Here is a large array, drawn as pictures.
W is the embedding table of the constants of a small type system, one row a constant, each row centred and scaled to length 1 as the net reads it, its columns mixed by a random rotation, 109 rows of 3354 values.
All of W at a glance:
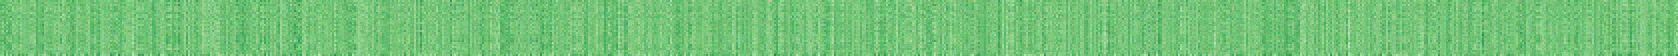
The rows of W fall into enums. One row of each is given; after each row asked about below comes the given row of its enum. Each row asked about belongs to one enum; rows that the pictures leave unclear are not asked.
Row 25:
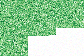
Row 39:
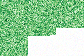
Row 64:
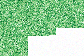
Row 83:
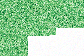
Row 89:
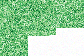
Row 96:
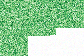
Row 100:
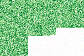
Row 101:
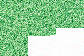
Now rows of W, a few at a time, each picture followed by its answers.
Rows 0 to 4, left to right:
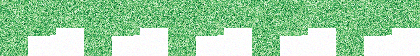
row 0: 39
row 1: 83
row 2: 83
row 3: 89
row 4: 96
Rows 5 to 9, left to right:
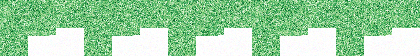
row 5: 89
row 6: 25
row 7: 39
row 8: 89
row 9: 100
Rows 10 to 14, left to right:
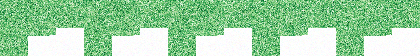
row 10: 83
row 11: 89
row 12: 89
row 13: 100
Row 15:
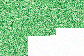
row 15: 96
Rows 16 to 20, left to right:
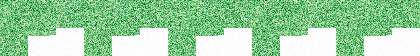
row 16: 89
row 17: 96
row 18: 96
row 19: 89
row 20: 96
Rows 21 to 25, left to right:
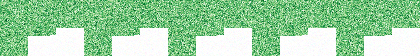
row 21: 39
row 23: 25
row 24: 100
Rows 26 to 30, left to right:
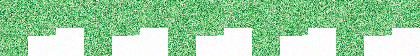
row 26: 83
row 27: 100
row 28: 89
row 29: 39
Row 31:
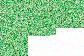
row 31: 101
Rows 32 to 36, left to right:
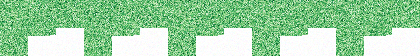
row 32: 96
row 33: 83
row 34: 101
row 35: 101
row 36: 39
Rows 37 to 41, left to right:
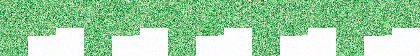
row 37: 83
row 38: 89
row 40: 100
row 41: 64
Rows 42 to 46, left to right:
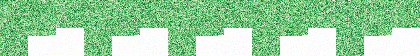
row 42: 89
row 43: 96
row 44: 96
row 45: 39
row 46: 100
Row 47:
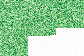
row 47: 96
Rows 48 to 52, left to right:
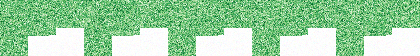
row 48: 25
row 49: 89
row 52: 39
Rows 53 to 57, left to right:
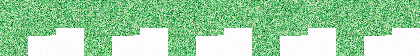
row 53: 96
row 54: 64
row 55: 83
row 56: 89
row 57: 64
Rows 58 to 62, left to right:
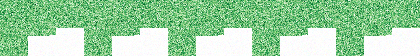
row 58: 83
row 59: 96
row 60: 96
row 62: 100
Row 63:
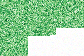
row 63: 39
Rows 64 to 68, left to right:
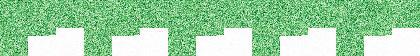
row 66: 25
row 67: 83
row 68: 89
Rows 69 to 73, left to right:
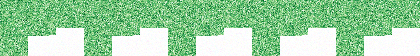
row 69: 64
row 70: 25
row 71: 100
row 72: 100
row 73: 25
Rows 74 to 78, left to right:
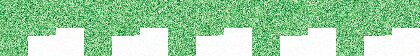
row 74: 83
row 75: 39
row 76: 100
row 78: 64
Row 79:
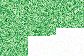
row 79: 39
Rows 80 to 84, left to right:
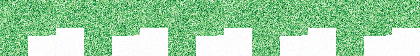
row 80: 89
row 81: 100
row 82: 89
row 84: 39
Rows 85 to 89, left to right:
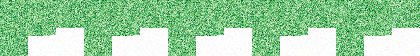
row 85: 100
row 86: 64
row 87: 64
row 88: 64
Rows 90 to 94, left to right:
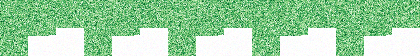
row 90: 25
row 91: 96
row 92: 96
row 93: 64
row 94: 39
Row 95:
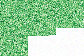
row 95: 25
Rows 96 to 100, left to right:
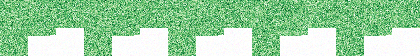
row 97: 101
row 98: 96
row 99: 89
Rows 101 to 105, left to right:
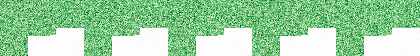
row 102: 83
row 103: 83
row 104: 64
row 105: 100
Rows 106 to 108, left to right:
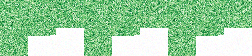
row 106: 96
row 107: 39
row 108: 39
